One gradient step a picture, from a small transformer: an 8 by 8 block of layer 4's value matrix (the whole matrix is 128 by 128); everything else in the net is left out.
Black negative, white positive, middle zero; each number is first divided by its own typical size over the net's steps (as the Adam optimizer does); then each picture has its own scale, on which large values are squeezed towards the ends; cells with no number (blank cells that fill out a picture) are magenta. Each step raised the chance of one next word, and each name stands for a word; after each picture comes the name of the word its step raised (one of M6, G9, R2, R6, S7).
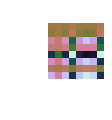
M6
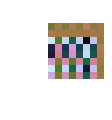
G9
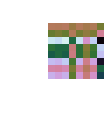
G9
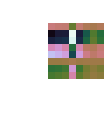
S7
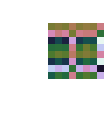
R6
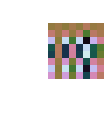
G9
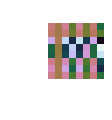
G9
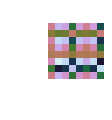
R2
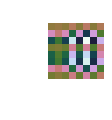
R6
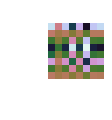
R2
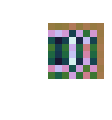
R6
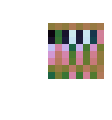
S7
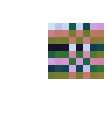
R2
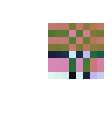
M6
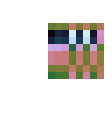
S7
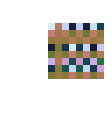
R2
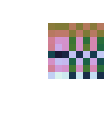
M6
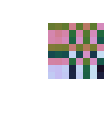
M6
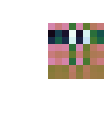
S7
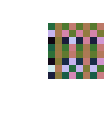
R6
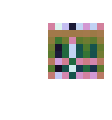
R2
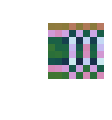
R6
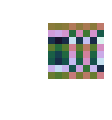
R6
